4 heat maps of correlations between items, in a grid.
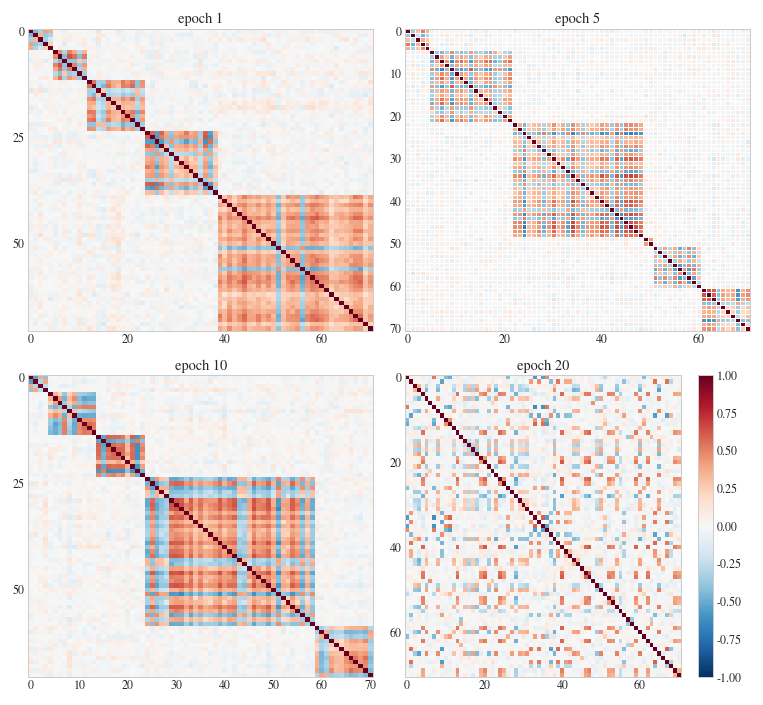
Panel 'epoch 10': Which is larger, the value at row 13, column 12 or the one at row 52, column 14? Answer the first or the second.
the first
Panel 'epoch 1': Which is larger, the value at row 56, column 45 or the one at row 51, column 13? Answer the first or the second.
the second
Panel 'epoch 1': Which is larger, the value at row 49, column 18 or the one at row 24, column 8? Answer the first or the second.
the first
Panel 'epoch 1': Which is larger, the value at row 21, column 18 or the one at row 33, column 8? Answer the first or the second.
the first
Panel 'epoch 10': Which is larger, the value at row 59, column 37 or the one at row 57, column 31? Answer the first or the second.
the second
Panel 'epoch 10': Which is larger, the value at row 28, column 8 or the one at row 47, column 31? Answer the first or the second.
the second
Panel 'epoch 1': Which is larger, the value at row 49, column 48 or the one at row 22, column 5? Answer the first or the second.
the first
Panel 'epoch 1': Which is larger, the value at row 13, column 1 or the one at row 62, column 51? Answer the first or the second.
the first
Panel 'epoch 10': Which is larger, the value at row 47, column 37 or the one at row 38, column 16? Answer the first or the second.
the first
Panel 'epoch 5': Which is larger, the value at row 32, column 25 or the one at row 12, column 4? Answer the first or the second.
the first
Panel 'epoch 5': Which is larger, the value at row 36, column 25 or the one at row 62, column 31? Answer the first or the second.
the second
